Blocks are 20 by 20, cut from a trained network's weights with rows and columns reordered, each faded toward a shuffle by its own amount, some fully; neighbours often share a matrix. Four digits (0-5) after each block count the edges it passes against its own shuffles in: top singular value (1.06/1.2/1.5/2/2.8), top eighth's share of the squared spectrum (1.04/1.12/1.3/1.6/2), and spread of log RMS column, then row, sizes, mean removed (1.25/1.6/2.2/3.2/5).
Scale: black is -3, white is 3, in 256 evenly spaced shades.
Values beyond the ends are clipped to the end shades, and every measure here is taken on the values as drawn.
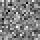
0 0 0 0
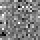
2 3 1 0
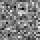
2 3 1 0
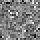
1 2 0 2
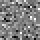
0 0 0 0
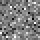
0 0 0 0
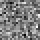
0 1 0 0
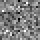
1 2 0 0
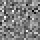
2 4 0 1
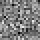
1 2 0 0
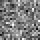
1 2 0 0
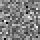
1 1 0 0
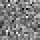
1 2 0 0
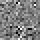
2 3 1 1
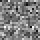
1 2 0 0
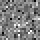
1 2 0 0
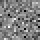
0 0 1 1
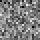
1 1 0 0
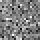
0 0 0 0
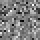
1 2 0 1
